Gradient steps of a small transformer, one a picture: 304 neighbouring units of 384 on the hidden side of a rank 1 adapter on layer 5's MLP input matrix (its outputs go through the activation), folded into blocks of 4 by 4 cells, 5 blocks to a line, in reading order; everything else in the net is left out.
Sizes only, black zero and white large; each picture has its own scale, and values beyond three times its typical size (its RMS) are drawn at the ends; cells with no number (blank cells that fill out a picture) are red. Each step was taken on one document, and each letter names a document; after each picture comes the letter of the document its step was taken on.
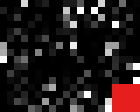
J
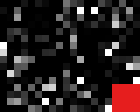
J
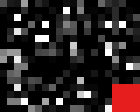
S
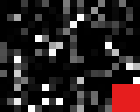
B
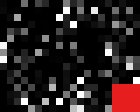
J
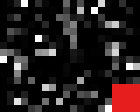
S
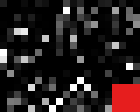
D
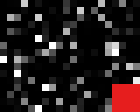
B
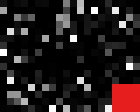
D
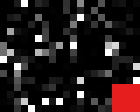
B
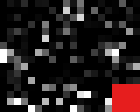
S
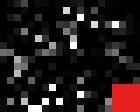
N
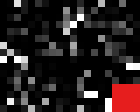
N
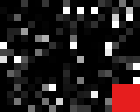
J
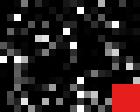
B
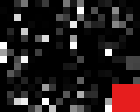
J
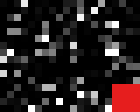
B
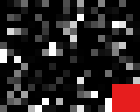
N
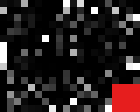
D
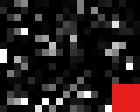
N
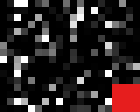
S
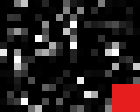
S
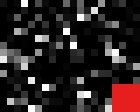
B
